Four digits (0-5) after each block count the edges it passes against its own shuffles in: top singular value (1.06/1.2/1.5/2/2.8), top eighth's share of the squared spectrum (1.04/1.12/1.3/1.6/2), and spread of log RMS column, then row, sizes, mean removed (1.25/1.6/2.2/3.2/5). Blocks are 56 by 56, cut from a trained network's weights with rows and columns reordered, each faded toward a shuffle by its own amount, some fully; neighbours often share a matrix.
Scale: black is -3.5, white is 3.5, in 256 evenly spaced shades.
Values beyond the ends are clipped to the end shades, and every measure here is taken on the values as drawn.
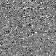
3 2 0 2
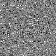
3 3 1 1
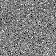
1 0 0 0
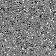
1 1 0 0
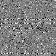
3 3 0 2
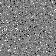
1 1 0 1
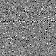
3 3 0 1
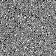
2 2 0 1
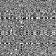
4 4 1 3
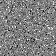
0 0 0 0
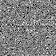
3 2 0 1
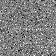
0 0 0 0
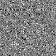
3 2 0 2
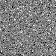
1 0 0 0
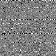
3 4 0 3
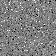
0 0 0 0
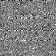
3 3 0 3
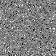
2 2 0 1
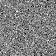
1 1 0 0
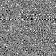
3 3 0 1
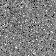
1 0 0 0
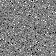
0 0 0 0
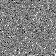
1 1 0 0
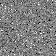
0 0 0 0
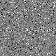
2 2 0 1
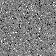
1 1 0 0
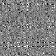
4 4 1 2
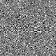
3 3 0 2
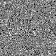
3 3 0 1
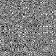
3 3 1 2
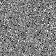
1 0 0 0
